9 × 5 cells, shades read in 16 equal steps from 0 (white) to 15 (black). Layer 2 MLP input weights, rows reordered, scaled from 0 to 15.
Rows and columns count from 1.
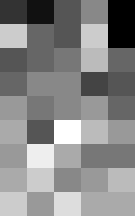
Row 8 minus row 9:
2 -3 5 1 -1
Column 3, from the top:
10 10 8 7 7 0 5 7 2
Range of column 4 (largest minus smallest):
8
